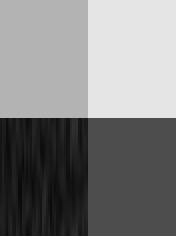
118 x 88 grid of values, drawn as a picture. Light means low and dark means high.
It is made of 2 by 2 panels. Panel 1,1: low, flat. Panel 1,2: very low, flat. Panel 2,1: very high, streaked downward, faint in contrast. Panel 2,2: high, flat.
